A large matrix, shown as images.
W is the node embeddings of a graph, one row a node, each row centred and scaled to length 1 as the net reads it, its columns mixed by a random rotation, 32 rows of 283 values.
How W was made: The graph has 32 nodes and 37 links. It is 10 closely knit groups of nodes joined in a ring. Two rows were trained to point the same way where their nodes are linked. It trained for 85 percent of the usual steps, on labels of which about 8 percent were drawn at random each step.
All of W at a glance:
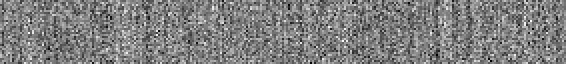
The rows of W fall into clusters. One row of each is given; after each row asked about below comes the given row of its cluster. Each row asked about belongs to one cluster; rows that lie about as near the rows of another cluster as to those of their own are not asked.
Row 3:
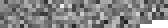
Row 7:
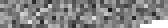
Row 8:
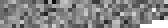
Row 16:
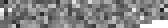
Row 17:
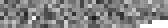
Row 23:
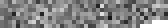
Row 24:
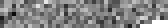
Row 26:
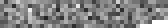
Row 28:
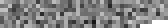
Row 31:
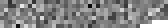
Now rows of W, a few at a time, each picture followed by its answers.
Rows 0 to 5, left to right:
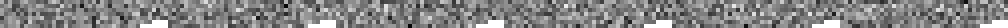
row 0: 28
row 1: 26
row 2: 7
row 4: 3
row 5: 31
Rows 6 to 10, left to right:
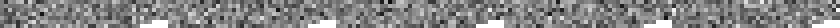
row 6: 23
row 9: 8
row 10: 16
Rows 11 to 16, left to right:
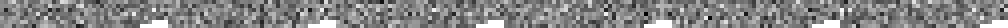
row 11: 8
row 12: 28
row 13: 31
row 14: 23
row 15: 17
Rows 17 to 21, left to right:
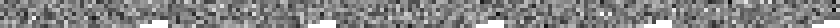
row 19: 3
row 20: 17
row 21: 16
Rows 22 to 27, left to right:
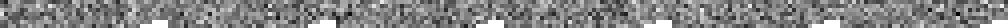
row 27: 31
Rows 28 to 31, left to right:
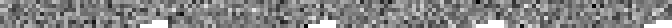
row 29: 24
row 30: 8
